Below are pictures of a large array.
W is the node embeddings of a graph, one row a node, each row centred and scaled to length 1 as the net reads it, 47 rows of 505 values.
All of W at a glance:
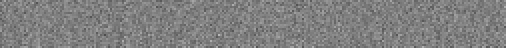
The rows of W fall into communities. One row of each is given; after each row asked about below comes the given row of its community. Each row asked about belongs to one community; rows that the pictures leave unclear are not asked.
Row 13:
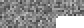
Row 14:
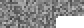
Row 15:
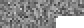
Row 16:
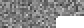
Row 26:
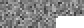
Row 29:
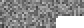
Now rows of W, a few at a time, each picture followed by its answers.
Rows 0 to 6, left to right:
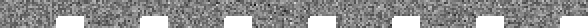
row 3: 29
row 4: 29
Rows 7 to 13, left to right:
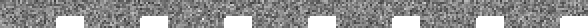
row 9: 29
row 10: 26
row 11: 26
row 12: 14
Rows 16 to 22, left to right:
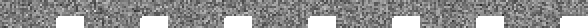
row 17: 14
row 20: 14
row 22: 29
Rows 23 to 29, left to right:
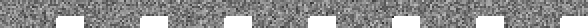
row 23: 15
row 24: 16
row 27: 13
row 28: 13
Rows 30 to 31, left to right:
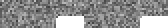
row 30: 13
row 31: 13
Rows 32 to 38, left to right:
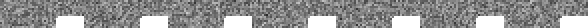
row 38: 13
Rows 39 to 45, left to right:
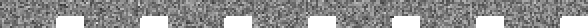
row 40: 14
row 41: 14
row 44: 16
